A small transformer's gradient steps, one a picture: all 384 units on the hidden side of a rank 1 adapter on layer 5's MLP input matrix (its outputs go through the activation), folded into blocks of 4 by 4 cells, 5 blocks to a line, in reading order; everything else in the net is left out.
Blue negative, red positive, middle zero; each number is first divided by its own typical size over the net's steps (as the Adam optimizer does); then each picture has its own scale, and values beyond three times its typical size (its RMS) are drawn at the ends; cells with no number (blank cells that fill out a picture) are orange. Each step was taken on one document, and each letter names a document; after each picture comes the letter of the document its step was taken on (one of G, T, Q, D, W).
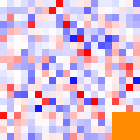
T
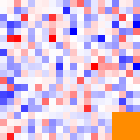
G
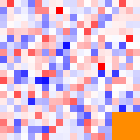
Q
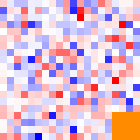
T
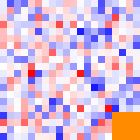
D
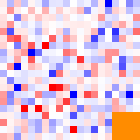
G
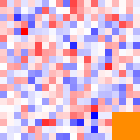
T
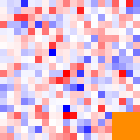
D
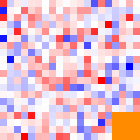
D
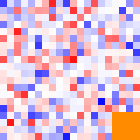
T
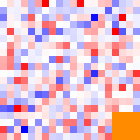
G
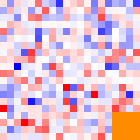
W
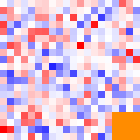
Q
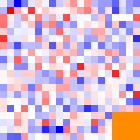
D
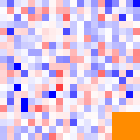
G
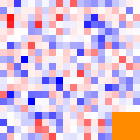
W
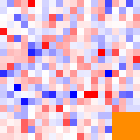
G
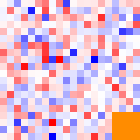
G
